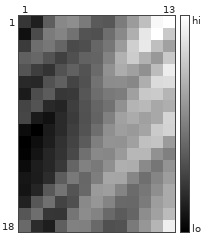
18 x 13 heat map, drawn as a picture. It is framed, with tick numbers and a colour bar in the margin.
Histogram: bell-shaped. Slope: up to the right. Ninth with the lowest average: middle left. Ninth with the highest average: top right. Grain: diagonal, up to the right.
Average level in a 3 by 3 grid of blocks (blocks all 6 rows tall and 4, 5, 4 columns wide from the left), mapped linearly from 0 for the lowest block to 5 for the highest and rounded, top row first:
1 2 5
0 2 4
1 3 3
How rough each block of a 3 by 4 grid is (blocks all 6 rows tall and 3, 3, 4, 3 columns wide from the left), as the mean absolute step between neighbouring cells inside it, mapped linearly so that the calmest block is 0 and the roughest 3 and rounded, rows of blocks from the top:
2113 / 1001 / 2211
